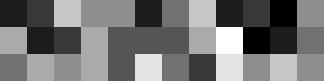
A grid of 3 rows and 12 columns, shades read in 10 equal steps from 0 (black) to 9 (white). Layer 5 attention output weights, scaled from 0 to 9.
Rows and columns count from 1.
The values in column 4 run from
5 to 6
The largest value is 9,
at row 2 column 9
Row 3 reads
4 6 5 6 3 8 4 2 8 5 7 5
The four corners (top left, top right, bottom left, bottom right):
1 5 4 5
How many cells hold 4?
4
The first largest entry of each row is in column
3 9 6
